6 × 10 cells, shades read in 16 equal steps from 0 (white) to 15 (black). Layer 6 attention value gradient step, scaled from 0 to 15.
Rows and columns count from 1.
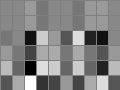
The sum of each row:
69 69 84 72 71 72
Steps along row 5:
up up down up up down up up down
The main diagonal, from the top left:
7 7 14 5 3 6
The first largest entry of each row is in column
4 4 3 3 3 4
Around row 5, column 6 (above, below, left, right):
8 6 3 3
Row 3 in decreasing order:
14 14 13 10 8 7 7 6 3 2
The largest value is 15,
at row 5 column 3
